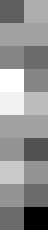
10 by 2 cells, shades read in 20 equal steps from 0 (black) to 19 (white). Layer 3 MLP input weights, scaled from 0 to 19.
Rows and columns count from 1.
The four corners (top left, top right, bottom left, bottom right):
7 13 8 0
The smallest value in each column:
7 0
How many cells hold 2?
0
